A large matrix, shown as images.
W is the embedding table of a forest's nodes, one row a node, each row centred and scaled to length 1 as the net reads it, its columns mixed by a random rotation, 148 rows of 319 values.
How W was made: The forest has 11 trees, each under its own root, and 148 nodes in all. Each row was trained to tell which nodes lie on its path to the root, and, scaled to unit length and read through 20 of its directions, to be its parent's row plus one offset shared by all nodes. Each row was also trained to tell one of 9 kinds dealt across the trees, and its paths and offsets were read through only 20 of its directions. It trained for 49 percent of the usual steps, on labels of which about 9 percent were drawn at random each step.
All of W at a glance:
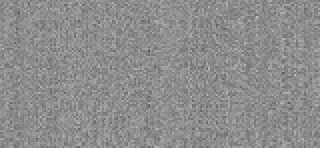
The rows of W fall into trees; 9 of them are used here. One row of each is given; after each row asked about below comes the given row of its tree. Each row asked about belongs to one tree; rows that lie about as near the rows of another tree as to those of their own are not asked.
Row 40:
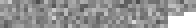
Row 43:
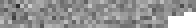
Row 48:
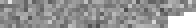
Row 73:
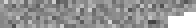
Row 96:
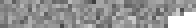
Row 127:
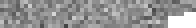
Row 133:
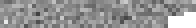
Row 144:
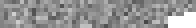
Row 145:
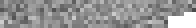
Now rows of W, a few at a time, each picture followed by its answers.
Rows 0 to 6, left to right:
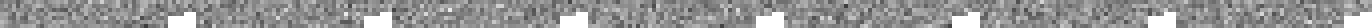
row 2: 127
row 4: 145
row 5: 144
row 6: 40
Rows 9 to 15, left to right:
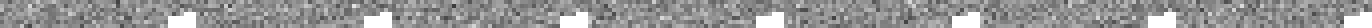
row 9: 43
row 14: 73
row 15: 48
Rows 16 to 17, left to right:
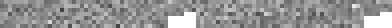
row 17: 144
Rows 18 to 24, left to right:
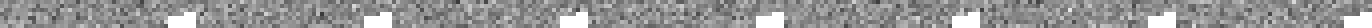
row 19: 144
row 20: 73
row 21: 48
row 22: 96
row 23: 127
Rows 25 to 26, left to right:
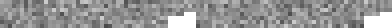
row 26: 96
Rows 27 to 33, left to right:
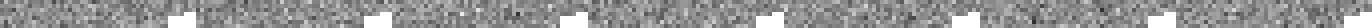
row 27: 48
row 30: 144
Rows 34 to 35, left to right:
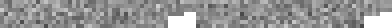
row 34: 144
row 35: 96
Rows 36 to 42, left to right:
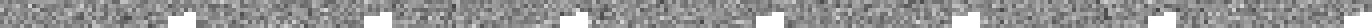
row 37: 96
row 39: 48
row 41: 48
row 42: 48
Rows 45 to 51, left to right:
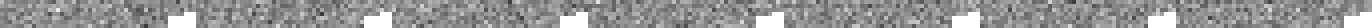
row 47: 43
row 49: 96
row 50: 96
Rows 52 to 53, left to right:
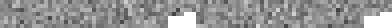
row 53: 73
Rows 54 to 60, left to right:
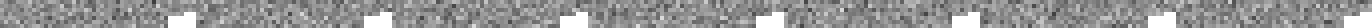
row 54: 96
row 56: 145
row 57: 133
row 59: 40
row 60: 73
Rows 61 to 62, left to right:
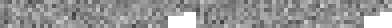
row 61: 40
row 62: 48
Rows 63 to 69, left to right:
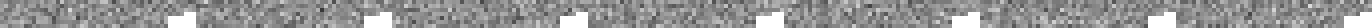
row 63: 73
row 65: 48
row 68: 133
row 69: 144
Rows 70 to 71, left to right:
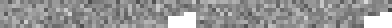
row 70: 48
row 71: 145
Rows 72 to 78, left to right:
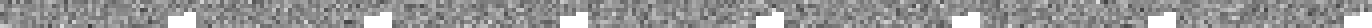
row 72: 73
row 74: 96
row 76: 144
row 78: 96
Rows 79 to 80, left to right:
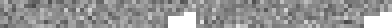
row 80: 133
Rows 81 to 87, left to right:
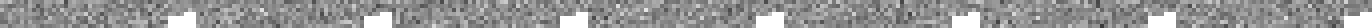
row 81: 73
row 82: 48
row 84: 127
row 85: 40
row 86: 43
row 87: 73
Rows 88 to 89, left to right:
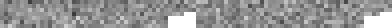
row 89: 73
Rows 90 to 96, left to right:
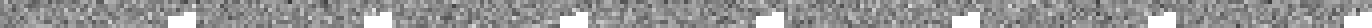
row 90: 48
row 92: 145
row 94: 145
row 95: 43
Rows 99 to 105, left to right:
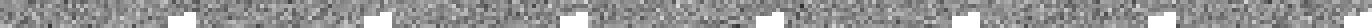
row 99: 145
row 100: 48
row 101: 96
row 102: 73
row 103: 40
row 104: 96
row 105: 96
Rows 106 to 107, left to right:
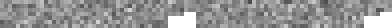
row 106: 96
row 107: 144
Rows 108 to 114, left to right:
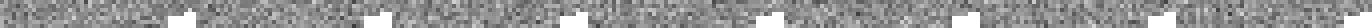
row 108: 73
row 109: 127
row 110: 144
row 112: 48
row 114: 43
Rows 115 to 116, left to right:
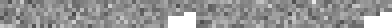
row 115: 127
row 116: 144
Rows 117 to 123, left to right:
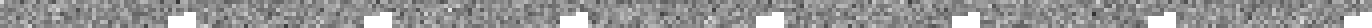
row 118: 48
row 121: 144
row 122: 144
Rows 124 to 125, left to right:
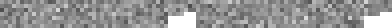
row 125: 73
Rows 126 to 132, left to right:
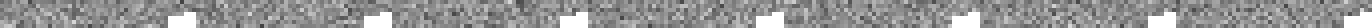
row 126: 48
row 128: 144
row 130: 73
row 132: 48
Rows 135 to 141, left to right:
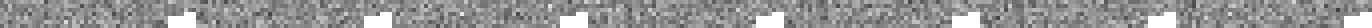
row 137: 144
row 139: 40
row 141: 144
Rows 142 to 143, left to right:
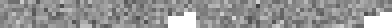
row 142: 144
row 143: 145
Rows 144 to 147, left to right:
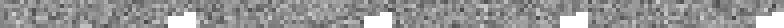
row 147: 127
